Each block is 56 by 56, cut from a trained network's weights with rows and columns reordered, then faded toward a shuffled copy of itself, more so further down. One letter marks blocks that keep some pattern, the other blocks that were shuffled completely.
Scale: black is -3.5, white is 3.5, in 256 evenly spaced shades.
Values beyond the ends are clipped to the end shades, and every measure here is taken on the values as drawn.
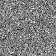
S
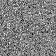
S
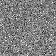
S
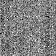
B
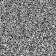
S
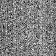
B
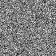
S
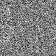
B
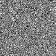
B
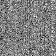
B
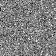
S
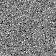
S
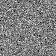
S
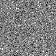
B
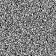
B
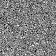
S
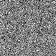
S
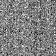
B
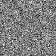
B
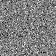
S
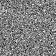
S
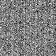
B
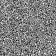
S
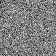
S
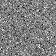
S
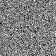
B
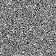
S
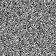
S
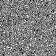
S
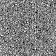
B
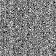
B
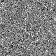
S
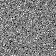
S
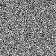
B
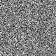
S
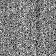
B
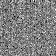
B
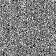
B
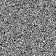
S
